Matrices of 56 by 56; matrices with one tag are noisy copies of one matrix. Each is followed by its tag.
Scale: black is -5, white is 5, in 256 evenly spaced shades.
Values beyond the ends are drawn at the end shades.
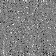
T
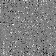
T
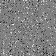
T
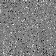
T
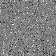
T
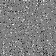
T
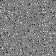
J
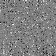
T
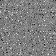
J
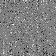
T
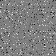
J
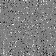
T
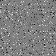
J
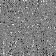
T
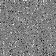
T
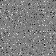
J
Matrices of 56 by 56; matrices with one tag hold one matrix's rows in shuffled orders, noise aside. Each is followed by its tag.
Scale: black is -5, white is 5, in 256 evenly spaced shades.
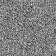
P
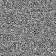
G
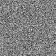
P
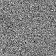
G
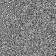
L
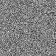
L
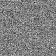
G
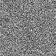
P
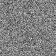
P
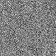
L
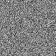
L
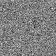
G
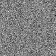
L
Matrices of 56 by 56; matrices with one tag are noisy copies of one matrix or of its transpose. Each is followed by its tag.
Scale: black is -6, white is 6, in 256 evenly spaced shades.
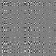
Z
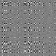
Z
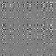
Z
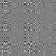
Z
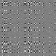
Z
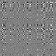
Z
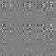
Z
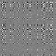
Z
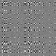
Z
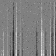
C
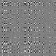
Z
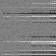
C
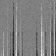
C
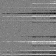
C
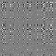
Z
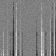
C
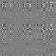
Z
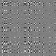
Z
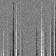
C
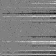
C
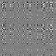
Z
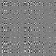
Z
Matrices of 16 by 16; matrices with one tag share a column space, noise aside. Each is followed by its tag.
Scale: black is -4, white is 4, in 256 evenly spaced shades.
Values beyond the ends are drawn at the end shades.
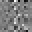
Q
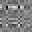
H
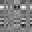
H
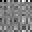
Q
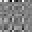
Q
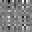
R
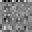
Q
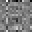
Q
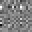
H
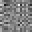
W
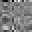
Q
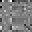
Q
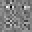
H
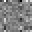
Q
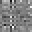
R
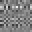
H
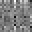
R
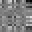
R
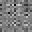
W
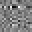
H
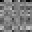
Q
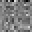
Q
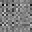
W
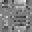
R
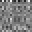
Q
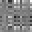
R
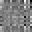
R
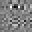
H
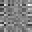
W
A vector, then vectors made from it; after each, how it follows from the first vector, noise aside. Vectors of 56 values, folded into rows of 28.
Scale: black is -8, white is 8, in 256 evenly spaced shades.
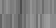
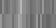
negated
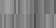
reversed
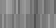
reversed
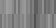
reversed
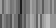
scaled up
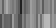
scaled up
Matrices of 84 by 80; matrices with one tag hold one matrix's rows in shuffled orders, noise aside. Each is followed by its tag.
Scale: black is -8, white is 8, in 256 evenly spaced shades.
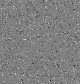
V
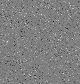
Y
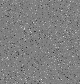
Y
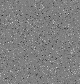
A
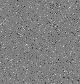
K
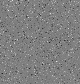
A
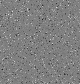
A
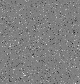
V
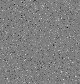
Y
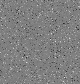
K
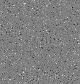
V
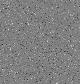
A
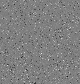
Y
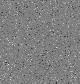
A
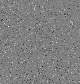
A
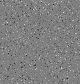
Y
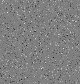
Y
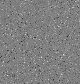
Y
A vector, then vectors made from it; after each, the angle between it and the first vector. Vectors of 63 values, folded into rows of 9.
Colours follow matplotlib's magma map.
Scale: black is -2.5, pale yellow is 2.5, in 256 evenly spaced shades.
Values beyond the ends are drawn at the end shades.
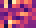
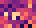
orthogonal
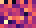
partly opposed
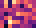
nearly parallel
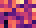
partly aligned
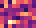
nearly parallel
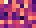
partly aligned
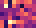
nearly parallel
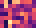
nearly parallel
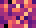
partly aligned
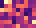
orthogonal
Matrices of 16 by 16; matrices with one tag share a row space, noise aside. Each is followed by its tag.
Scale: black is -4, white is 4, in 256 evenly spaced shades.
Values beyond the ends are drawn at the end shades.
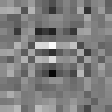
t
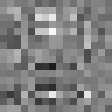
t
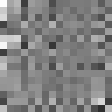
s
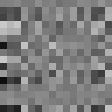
s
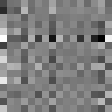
s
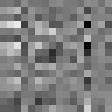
t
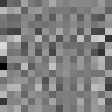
s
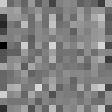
s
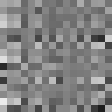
s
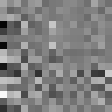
s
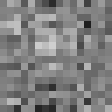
t
